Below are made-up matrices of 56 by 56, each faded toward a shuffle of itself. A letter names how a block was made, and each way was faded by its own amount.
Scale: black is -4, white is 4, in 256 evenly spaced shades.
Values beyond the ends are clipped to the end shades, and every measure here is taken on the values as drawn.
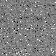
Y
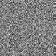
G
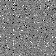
Y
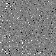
Y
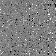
Y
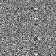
G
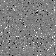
Y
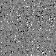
Y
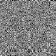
G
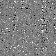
Y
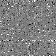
Y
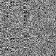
G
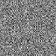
G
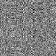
G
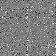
Y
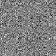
G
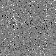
Y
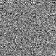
G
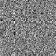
G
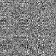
G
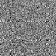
G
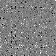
Y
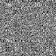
G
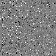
Y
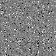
Y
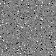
Y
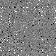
Y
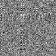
G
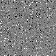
Y
